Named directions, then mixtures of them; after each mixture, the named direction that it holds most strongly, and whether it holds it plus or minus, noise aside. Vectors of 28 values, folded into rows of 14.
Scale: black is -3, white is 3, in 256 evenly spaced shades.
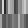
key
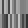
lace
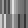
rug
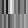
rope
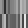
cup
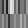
rope, plus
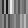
rope, plus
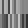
lace, plus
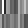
key, plus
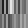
rope, plus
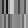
rope, plus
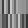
lace, plus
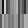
key, minus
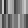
key, plus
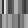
key, minus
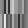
rug, plus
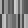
key, minus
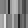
rug, plus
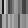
key, minus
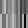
cup, minus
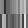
cup, plus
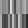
lace, plus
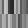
key, minus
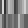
key, plus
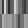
key, minus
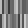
key, minus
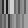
rope, plus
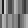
key, minus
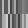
lace, minus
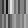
rope, plus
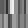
rope, plus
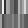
key, plus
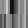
rug, minus
